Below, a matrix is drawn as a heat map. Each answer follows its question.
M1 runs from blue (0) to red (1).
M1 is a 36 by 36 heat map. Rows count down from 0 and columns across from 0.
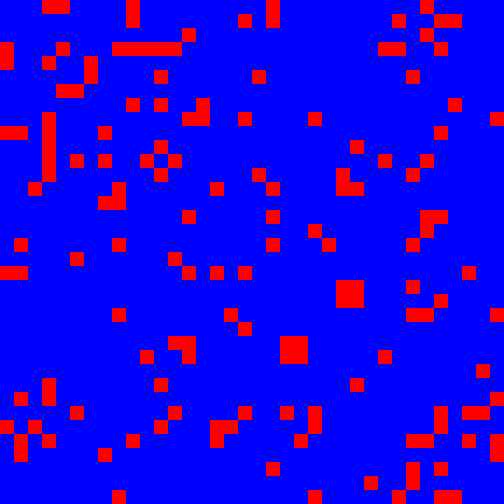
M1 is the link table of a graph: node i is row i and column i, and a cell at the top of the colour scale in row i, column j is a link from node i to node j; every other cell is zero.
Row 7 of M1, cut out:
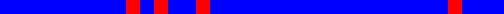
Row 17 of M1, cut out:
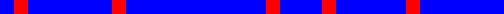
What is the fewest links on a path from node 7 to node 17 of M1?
3
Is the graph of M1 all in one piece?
yes
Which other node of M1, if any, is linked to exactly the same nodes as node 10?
node 27
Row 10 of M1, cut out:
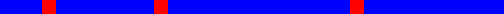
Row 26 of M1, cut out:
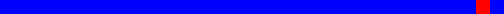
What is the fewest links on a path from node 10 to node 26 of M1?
5
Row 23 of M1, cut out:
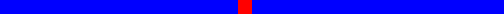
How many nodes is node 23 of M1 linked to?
1
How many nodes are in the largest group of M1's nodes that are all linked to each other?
3
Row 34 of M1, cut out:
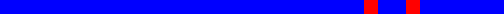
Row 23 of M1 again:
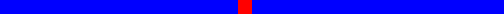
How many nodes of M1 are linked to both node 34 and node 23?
0
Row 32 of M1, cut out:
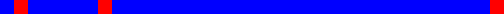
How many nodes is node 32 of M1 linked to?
3
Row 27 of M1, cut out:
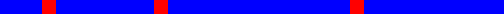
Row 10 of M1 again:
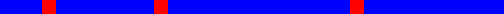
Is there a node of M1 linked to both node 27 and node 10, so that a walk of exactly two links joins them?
yes
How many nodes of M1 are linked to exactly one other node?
2
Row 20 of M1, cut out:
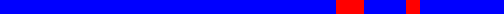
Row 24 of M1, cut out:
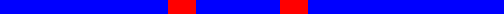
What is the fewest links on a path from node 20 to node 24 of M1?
1
